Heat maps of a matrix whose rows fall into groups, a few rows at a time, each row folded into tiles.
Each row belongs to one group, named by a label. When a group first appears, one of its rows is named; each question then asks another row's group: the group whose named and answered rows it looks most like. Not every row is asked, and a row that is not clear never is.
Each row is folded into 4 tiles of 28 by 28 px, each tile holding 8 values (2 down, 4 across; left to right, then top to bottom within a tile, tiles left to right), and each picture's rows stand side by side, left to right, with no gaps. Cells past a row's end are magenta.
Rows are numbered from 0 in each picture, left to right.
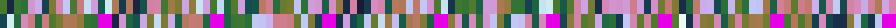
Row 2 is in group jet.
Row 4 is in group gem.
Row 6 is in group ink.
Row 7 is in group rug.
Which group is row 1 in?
jet
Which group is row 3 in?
jet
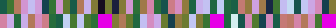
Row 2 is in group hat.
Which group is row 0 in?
ink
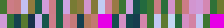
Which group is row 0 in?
rug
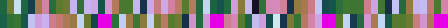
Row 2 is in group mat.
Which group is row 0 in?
jet
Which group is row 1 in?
mat
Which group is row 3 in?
ink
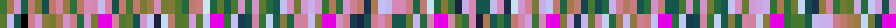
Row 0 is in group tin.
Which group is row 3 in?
mat
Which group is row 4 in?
rug
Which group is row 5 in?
gem
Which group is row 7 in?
jet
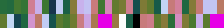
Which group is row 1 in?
tin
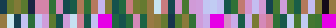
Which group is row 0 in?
gem
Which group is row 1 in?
rug
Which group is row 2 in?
ink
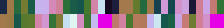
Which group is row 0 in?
gem
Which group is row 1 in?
gem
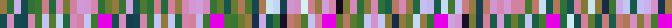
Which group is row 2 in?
rug
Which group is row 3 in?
jet
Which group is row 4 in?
mat
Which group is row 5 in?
hat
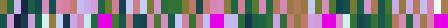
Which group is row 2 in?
tin
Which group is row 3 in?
tin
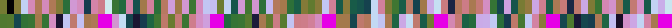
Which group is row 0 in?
rug
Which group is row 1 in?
tin
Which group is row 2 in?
rug
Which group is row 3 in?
gem
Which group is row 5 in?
rug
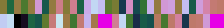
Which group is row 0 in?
tin
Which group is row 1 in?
tin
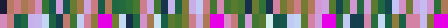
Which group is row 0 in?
ink
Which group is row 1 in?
ink
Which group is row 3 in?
hat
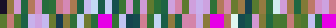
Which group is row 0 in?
jet
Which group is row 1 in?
hat
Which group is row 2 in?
tin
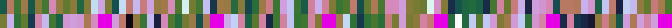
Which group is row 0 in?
gem
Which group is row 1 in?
mat
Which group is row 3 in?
tin
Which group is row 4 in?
gem
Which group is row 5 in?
rug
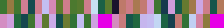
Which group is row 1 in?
ink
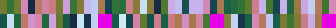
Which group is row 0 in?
mat
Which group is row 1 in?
hat
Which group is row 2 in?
ink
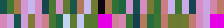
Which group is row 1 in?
tin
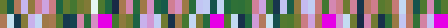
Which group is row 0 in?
mat
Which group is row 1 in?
jet
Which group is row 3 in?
tin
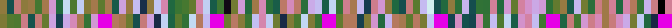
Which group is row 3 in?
mat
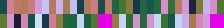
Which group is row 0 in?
mat
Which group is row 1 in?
gem
